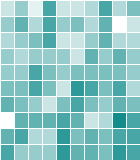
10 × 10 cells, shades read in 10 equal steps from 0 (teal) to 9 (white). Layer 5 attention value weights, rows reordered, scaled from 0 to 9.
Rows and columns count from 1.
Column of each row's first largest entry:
3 9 5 6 1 5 4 1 3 2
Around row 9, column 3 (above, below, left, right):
3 5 2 6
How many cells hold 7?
10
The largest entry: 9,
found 2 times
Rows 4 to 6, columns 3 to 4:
5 5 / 2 4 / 2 4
